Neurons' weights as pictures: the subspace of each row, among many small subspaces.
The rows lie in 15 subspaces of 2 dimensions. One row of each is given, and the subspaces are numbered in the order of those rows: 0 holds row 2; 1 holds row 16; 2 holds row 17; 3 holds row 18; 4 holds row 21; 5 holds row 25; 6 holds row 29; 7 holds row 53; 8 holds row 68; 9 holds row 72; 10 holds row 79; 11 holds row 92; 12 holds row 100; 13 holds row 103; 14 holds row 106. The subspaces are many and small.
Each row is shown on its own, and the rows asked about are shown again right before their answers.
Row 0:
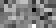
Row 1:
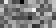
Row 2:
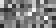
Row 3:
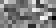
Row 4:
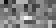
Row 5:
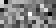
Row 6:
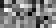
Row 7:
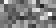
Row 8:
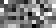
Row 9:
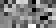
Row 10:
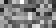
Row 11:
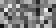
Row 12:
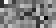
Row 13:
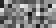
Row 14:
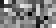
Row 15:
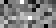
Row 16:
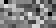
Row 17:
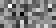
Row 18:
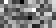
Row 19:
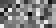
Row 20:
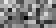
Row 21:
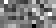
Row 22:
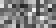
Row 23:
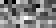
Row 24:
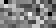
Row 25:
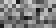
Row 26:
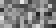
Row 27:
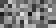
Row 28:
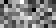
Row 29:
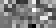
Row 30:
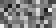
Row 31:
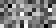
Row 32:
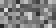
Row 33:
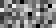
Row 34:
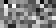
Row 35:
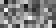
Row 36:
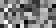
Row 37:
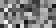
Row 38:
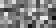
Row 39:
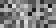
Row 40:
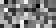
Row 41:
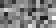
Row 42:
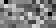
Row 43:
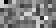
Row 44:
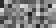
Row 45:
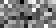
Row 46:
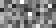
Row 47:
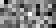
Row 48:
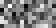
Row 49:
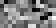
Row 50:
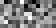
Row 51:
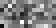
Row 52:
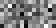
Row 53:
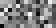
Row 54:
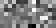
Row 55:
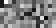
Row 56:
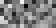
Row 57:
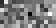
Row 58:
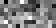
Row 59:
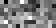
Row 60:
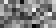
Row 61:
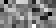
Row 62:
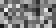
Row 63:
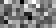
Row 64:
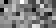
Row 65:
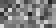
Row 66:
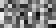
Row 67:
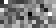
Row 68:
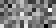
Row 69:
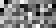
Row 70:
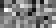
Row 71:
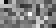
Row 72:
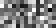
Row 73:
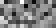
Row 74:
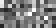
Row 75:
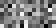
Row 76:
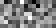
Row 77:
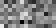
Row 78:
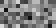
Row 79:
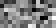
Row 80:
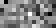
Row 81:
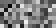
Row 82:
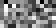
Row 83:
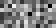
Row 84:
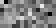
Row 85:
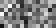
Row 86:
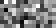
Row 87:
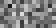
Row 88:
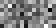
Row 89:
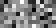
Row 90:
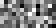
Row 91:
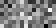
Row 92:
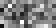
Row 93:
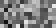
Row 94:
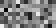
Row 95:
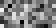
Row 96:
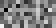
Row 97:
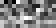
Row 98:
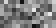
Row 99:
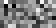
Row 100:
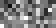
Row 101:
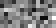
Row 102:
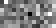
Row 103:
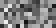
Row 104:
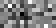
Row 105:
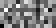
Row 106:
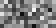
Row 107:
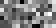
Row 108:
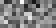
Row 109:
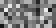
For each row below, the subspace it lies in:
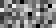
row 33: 3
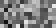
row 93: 13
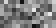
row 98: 14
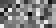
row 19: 7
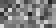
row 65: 7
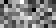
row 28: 3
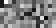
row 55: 0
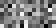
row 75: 8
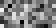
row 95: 11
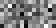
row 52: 8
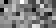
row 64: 9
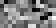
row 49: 10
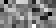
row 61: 6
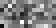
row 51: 11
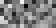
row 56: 11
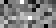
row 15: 8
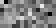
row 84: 10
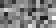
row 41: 10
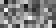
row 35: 12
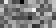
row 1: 3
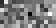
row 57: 6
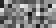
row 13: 9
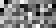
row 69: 9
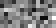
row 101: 10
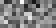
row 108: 2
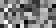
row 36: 13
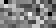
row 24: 1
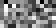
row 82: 0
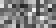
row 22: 9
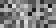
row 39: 3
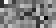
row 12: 0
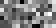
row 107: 14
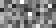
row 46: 3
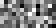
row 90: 4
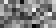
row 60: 14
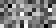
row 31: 8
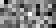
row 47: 4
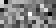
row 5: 6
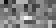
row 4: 12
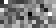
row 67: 6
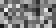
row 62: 12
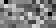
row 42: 1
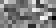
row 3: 10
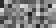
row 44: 9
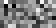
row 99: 0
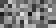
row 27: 14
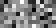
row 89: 9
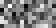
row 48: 11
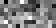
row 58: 13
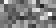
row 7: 10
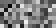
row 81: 13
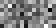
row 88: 8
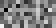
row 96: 5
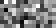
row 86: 5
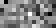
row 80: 4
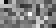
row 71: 1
